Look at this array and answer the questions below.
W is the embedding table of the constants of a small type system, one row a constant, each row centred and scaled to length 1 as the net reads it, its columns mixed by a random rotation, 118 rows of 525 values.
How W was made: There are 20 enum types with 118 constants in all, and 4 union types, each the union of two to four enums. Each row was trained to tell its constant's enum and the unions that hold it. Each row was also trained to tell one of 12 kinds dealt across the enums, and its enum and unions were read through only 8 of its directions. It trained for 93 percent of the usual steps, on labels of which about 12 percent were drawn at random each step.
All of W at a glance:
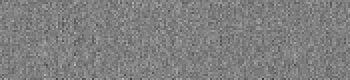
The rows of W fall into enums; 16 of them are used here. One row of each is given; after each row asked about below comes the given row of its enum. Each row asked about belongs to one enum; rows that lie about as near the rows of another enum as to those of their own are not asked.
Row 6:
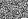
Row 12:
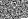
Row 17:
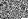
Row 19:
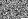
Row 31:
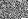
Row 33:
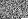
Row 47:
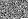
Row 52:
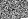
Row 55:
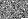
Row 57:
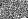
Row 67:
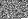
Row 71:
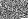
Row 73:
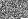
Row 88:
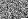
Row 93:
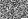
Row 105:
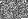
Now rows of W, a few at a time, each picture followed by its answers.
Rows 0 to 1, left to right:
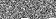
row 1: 105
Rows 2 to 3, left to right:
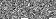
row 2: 47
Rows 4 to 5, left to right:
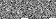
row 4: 55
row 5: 6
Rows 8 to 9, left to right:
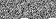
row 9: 17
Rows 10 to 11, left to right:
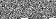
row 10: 73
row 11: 57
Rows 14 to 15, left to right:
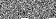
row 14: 88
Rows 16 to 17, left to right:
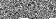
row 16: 71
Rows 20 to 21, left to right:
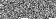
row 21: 73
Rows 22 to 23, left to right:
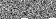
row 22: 88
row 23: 17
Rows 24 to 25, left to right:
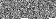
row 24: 47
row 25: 73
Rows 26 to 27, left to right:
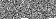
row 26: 71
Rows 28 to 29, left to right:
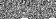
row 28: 33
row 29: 6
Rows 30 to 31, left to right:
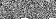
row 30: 57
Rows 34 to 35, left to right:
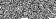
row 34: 33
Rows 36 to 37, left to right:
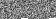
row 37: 33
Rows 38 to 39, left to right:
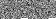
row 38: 47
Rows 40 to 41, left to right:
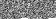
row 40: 17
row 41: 73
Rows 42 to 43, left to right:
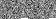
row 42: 105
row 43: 19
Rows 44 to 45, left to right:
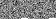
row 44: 105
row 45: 55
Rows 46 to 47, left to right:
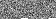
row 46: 55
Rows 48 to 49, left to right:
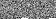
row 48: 17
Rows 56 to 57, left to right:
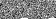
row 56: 17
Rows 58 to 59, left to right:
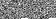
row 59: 55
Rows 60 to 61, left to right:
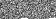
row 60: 6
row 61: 33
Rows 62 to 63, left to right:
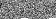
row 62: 57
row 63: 105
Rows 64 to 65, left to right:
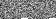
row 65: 17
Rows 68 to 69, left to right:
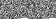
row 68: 57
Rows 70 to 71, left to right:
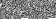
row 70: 73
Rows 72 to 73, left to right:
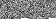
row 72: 57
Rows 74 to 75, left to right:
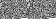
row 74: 47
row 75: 73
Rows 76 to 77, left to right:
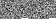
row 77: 55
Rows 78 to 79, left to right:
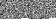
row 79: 6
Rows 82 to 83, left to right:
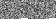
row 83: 19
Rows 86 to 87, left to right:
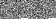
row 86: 105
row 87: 47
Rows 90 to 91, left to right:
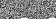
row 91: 6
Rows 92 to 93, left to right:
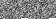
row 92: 88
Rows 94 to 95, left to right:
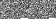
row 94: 71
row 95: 57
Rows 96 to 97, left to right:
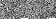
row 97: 88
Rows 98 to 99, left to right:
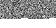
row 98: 93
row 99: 57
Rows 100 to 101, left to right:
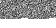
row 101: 33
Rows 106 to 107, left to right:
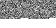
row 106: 73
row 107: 55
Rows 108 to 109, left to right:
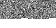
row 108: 55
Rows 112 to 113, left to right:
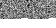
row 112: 6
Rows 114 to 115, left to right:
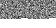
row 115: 47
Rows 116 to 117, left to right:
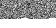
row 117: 6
